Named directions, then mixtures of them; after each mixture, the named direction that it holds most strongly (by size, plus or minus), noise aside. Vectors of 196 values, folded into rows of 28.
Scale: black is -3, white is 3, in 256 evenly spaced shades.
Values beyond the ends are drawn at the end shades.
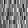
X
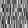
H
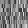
H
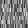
H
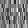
X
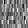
X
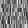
H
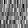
X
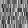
H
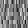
X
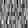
H
